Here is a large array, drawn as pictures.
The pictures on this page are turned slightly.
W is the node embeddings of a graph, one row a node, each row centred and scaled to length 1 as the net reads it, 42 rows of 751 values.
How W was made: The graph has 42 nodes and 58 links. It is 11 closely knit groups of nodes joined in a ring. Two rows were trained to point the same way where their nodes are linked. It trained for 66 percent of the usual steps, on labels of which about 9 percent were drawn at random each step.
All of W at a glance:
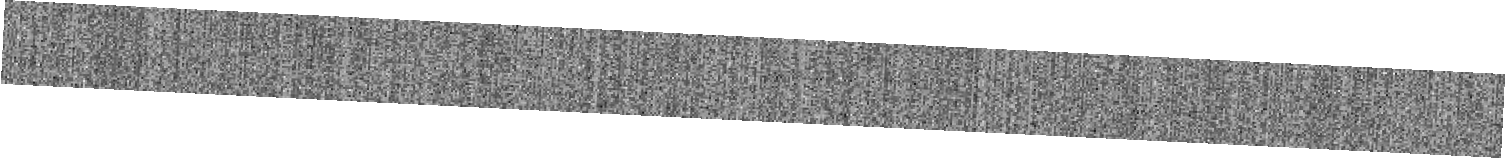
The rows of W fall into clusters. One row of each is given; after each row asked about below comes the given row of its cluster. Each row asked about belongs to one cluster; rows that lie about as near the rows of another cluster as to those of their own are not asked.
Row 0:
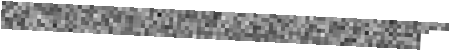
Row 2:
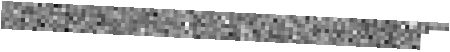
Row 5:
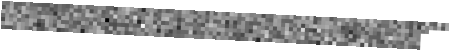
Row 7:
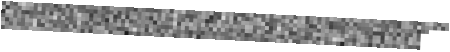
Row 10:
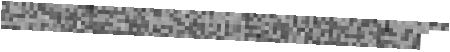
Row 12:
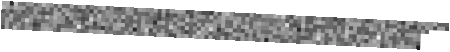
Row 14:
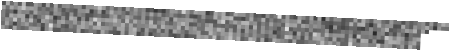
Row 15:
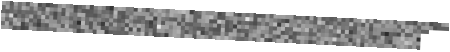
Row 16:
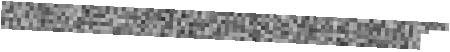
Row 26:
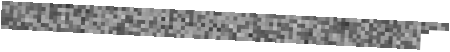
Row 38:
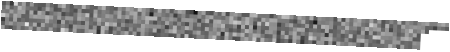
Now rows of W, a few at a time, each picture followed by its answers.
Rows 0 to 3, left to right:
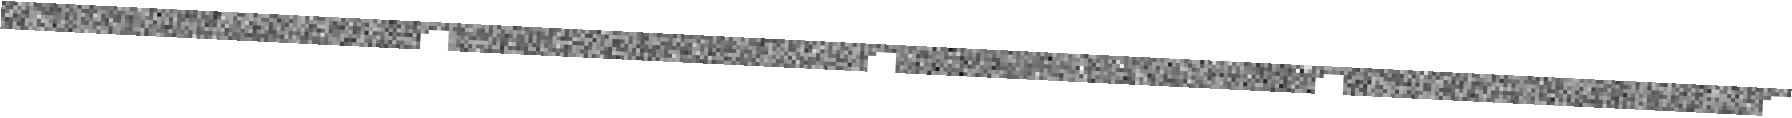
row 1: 15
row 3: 0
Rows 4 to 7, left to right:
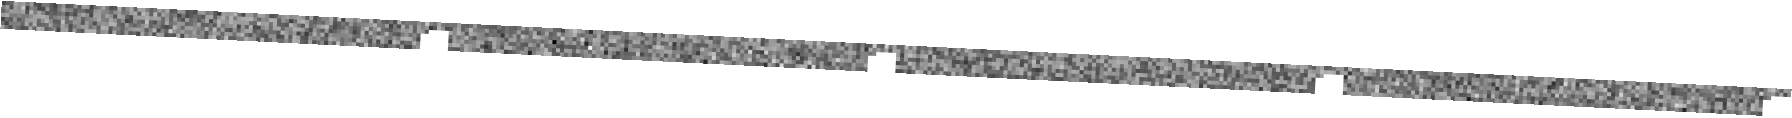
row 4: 26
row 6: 10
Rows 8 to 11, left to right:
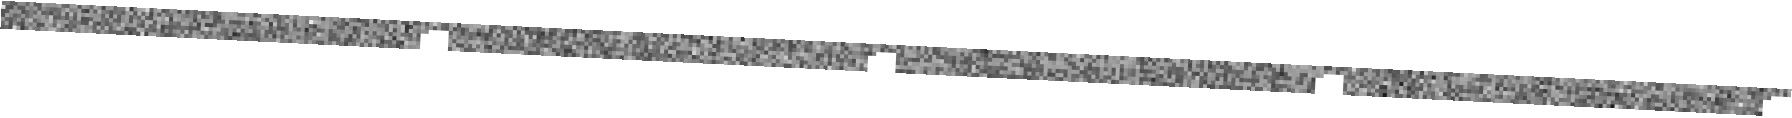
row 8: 0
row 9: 15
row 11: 5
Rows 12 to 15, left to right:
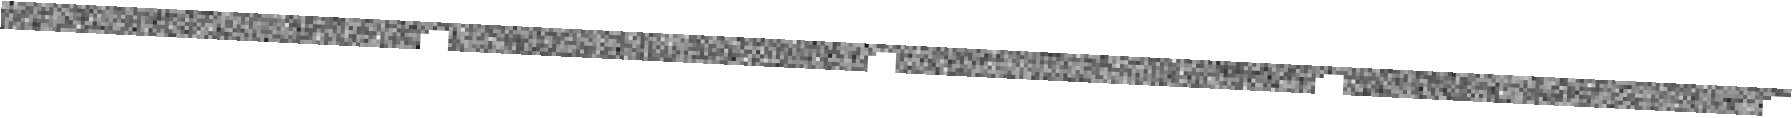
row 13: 10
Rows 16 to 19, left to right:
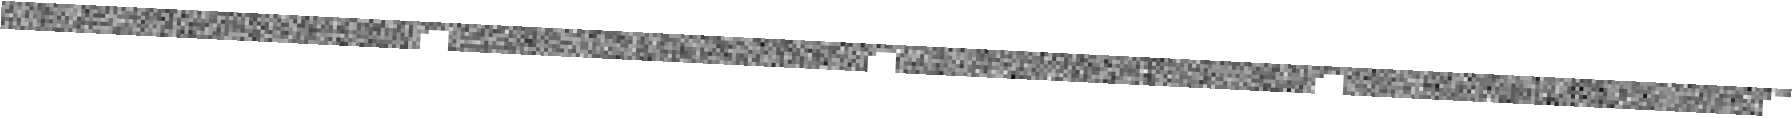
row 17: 7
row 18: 16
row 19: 2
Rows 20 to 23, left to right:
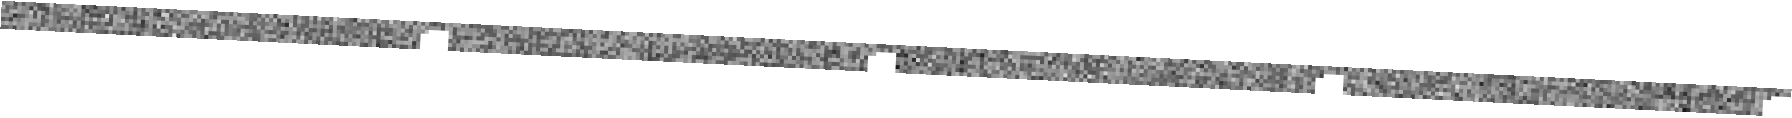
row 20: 10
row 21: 10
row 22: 5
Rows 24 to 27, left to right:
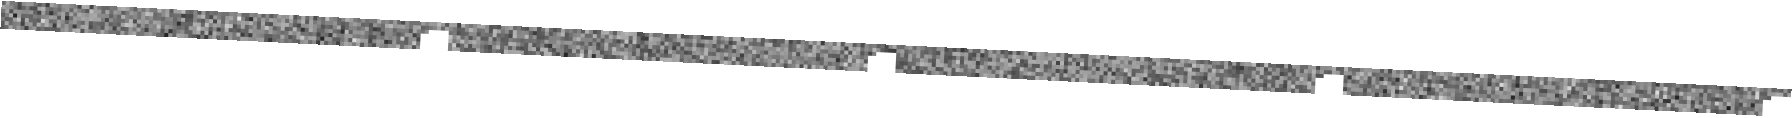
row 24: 38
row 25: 15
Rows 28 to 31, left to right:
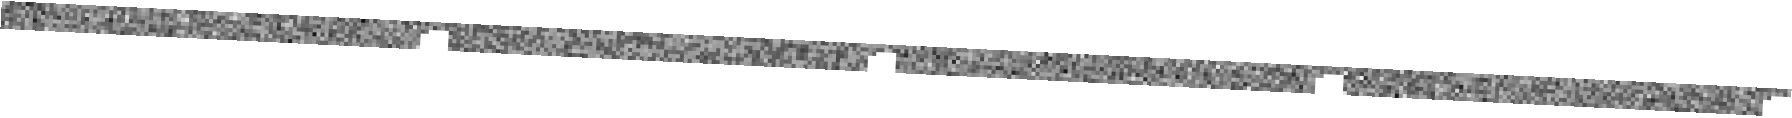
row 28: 0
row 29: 26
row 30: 16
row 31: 5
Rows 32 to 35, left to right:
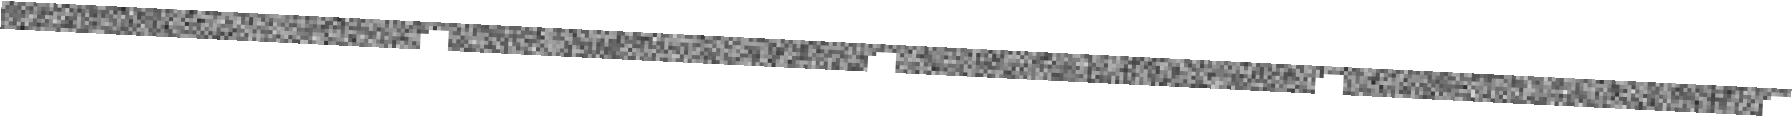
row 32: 12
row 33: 26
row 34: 2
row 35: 7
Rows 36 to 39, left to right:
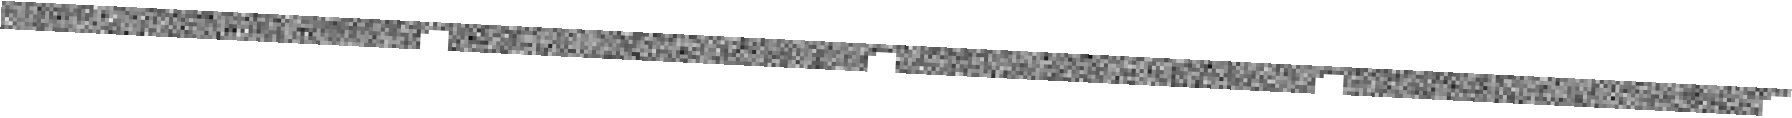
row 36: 14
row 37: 38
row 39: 5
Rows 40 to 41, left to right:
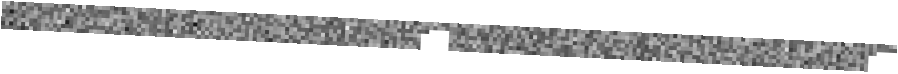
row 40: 12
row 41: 15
